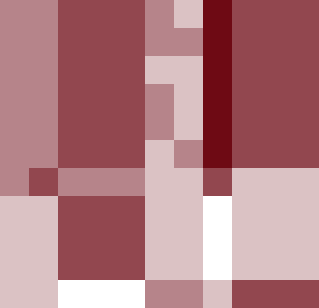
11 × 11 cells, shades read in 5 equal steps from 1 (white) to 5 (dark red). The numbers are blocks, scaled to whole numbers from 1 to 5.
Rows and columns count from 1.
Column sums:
29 30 40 40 40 27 25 39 36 36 36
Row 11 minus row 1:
-1 -1 -3 -3 -3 0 1 -3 0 0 0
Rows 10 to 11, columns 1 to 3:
2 2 4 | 2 2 1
